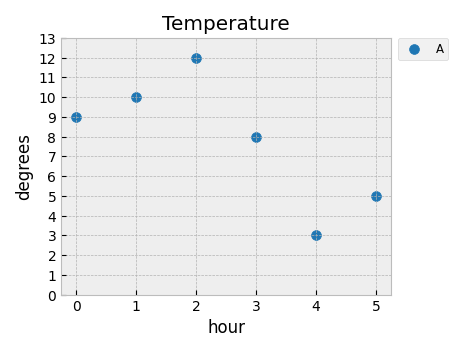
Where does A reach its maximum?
2
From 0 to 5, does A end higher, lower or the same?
lower
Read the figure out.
Title: Temperature
x-axis: hour, ticks 0 1 2 3 4 5
y-axis: degrees, ticks 0 1 2 3 4 5 6 7 8 9 10 11 12 13
Legend: A
Values:
A: 9 10 12 8 3 5
